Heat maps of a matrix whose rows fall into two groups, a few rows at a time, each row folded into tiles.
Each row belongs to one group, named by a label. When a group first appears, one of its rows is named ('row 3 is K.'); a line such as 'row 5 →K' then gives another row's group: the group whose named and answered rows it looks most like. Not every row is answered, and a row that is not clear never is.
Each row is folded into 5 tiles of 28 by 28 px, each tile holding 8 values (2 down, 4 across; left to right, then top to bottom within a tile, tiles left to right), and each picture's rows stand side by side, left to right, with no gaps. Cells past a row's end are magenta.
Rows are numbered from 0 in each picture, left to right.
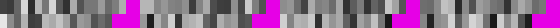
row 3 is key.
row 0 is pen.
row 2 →key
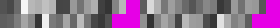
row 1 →key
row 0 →pen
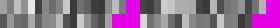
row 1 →pen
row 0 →key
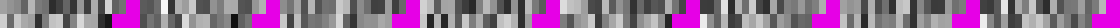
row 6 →key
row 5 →pen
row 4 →key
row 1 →pen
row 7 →pen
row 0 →key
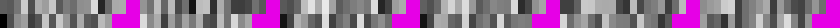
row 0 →pen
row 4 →pen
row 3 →pen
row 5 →key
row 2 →pen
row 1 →key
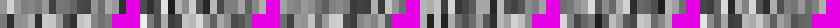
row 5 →pen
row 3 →key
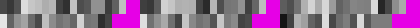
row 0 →pen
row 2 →pen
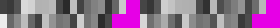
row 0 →pen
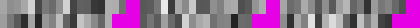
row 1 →pen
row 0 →key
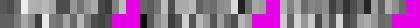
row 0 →pen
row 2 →key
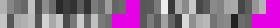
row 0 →key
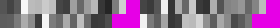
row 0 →pen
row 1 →pen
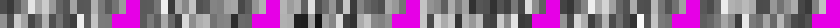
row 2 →key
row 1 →pen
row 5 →pen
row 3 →key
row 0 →pen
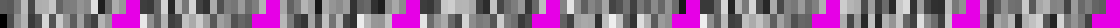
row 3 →pen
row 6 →key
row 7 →key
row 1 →pen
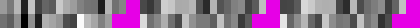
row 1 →pen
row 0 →key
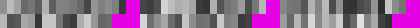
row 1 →pen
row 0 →key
